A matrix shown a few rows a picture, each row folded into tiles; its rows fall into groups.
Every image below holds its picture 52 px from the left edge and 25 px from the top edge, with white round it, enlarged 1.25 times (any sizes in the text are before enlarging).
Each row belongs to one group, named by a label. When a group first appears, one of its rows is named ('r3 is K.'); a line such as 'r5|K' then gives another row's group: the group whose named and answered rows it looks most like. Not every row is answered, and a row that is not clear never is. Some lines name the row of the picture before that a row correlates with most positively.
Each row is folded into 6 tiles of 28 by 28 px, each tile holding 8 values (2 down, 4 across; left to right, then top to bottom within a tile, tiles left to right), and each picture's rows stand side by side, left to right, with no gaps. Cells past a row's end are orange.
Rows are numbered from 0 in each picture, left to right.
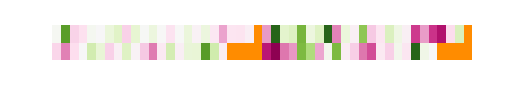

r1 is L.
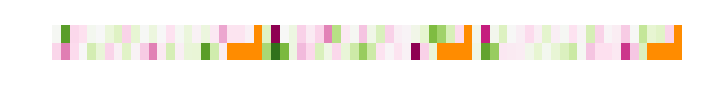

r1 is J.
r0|L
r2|J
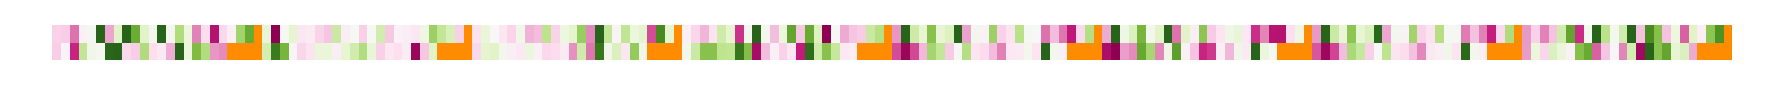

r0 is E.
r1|J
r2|E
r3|E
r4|L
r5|L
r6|L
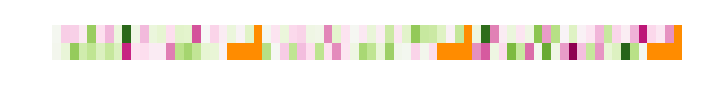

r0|E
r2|L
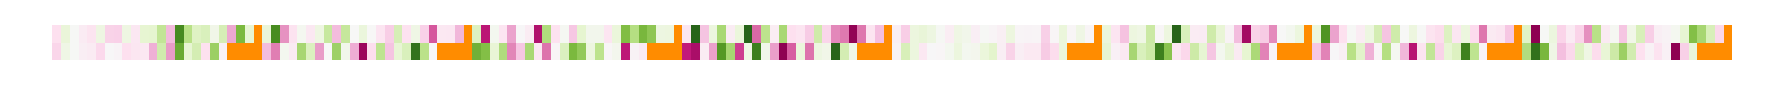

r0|E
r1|L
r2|J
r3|L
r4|J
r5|E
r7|J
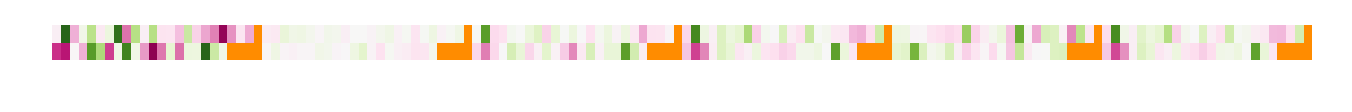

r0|L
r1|J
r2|L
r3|L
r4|E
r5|L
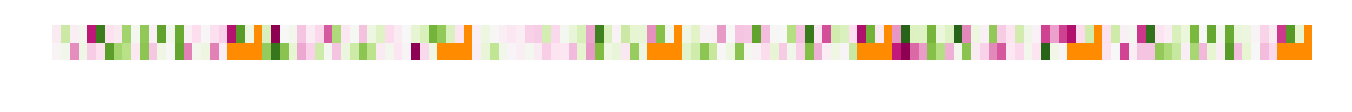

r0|E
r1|J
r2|E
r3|E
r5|E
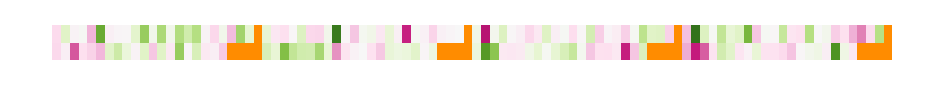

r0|E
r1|E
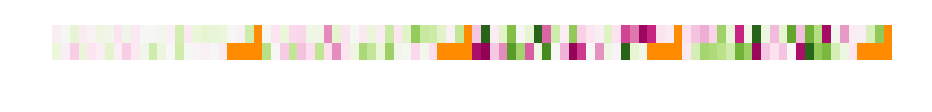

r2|L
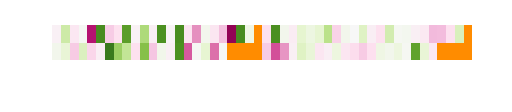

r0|E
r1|L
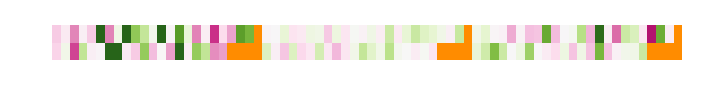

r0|E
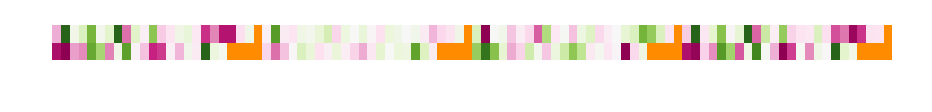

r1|L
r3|L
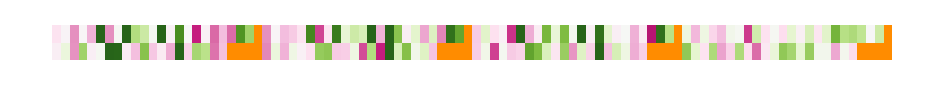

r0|E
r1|E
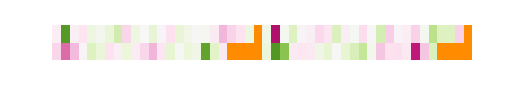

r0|L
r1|J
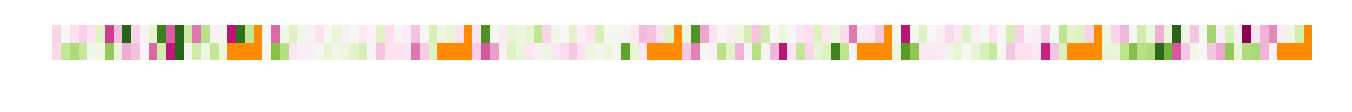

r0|E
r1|J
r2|L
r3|L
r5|E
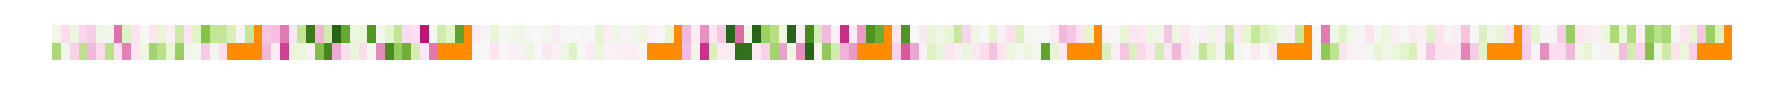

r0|J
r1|E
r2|J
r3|E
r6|J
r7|E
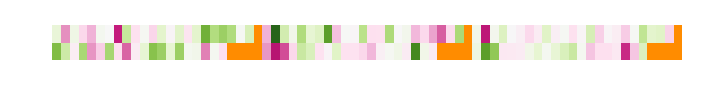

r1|L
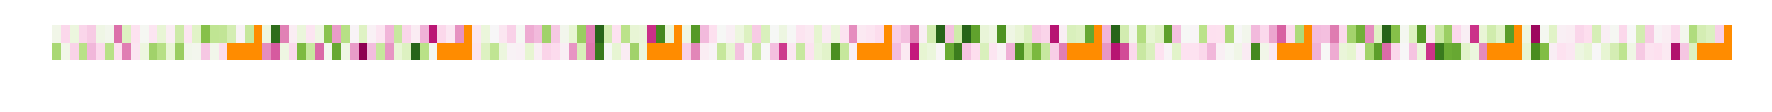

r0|J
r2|E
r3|L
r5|L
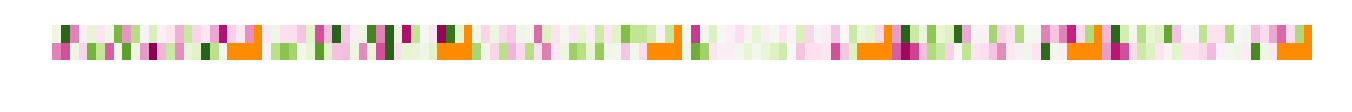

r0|L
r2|J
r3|J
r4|L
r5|L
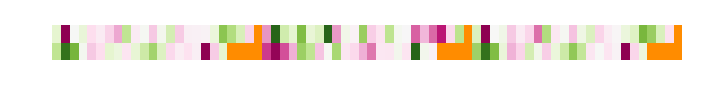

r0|J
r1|L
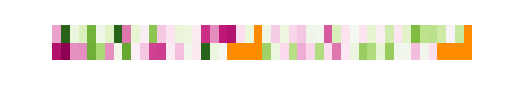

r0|L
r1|J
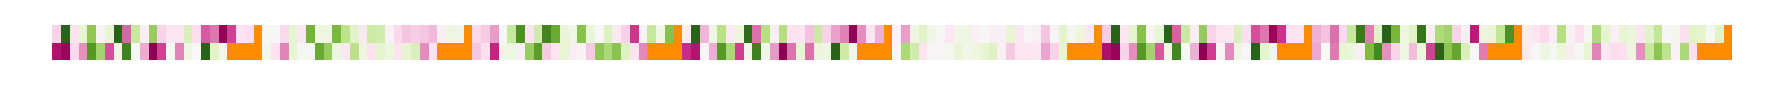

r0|L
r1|E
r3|L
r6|E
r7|E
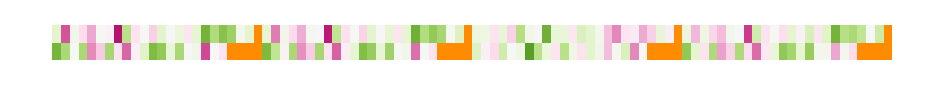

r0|J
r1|J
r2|E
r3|J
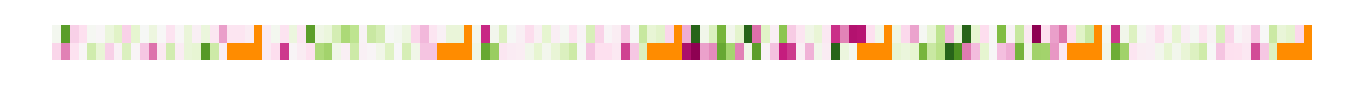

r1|E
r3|L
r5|J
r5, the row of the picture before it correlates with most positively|0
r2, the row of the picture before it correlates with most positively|0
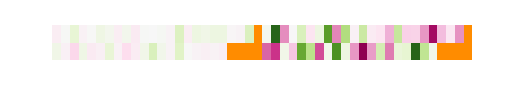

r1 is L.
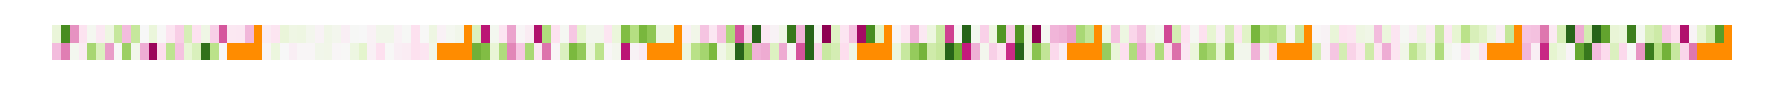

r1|J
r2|J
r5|J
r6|J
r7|E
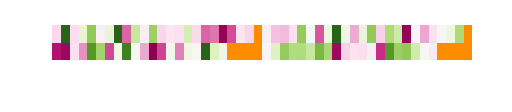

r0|L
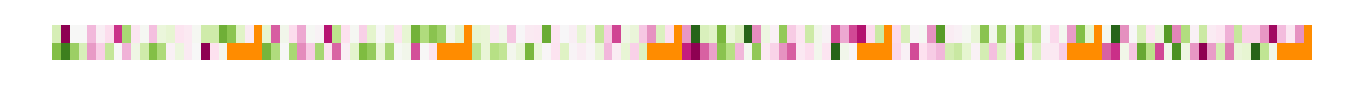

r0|J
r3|L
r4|E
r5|L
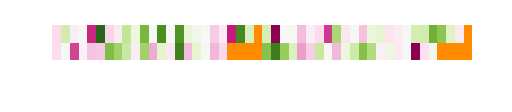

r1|J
